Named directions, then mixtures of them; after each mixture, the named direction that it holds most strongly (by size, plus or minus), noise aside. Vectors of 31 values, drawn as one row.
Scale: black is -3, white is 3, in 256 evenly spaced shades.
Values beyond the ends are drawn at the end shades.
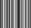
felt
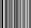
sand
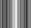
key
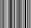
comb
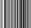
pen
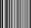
sand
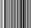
pen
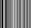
sand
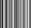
sand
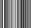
pen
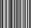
sand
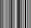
comb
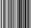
sand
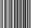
pen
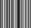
felt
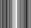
key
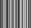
felt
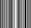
comb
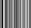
sand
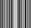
felt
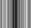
key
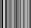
sand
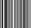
sand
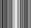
key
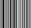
felt
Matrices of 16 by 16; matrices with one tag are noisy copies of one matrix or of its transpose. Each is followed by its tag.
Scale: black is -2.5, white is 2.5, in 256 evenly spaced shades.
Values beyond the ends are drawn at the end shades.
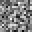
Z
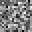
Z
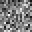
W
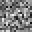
Z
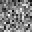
W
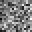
W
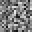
Z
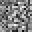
Z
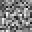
Z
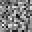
Z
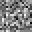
Z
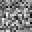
Z
